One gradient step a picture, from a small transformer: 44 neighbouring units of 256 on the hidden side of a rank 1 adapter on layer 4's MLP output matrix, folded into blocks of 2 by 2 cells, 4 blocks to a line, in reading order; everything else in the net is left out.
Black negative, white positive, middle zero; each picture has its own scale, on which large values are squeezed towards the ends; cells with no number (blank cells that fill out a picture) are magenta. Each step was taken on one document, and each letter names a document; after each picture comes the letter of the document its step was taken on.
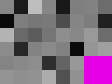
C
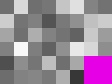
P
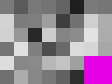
P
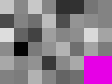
P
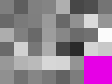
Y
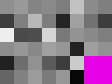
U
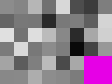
C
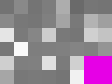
U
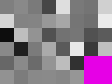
Y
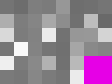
U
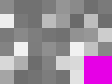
U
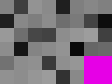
C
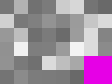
P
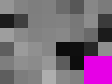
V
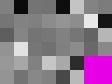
Y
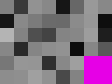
C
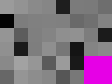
Y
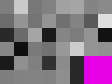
U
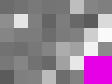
V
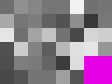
P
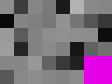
Y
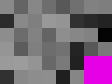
Y
